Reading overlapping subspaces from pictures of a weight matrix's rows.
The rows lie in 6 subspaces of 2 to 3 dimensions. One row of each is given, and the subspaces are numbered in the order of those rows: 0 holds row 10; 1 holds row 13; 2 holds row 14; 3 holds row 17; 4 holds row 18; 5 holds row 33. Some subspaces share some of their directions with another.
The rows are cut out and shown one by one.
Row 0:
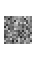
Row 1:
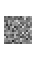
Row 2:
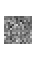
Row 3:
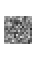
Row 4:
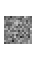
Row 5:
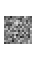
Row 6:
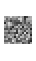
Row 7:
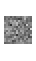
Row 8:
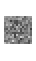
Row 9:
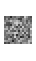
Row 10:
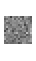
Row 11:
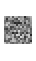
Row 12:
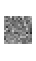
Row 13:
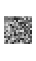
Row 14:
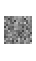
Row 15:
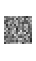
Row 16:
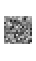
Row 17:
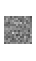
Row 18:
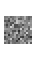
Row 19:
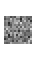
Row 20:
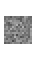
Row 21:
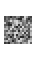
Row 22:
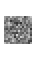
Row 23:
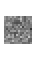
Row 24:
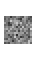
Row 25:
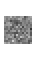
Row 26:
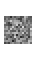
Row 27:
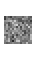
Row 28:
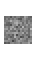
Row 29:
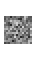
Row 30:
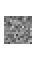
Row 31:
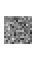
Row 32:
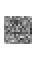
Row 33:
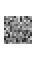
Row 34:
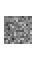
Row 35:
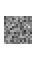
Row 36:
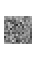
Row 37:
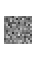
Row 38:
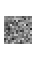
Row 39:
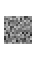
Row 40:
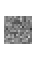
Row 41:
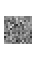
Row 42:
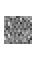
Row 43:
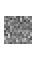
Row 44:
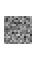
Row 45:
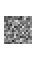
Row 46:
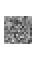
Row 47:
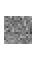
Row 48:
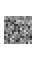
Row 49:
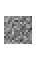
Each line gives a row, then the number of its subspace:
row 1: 3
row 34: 1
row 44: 3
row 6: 0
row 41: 4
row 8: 0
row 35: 4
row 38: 1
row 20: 4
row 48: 4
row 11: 3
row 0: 2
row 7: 1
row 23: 5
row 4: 2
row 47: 0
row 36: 4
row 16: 2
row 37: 3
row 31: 1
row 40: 5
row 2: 4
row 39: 5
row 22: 3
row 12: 0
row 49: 3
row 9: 2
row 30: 2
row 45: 3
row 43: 5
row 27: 4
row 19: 5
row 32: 0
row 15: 0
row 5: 2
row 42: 5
